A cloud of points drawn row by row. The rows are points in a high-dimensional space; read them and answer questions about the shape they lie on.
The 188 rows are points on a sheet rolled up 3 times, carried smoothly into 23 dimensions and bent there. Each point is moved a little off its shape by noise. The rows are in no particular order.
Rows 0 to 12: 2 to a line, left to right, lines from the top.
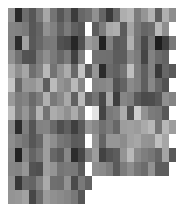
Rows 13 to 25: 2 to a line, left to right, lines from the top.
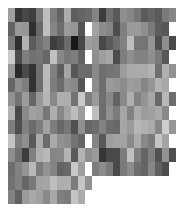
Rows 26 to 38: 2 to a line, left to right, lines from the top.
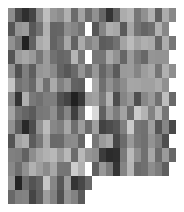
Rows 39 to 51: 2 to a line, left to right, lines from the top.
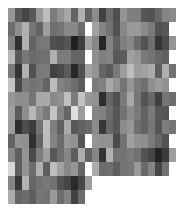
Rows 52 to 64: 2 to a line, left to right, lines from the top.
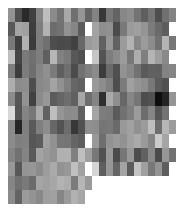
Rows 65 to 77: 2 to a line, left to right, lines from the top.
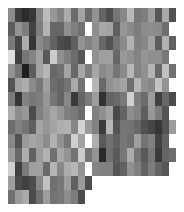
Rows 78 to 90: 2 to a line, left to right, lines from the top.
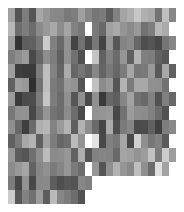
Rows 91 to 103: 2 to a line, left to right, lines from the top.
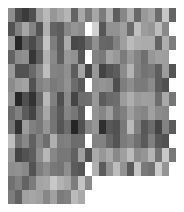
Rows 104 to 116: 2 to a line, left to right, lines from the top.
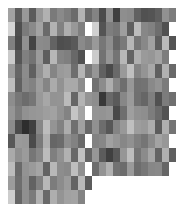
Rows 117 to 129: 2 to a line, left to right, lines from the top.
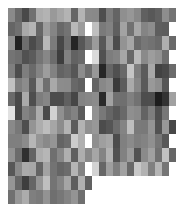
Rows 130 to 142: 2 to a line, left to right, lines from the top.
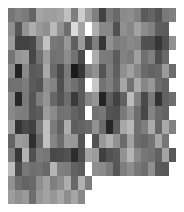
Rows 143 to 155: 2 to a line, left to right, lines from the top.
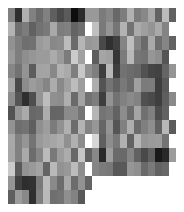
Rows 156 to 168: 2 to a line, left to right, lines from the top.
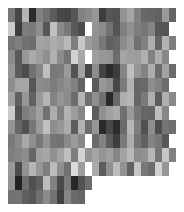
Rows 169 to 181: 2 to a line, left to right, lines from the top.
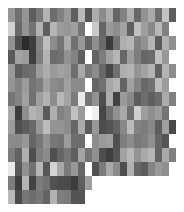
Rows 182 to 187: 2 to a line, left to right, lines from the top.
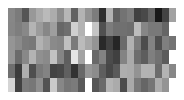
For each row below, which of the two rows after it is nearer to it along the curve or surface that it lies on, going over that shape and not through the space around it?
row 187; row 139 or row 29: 139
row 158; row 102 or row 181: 102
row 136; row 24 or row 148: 24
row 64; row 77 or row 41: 77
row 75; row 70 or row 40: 70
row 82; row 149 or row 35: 149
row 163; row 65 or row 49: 65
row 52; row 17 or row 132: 17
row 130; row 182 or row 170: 182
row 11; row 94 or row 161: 94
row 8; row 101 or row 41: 101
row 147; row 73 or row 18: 18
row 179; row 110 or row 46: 110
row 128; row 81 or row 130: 81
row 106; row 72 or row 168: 72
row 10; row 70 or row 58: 58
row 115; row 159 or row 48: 159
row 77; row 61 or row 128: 61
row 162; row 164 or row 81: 81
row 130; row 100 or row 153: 153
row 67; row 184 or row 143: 143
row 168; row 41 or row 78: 41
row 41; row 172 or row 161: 161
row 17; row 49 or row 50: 50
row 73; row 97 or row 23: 23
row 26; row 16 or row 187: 187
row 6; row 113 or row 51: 113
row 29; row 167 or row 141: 141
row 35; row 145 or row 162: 145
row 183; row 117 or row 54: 54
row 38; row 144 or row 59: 59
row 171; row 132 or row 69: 69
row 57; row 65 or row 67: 67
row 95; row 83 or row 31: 31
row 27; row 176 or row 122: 122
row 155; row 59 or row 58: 59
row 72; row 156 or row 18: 18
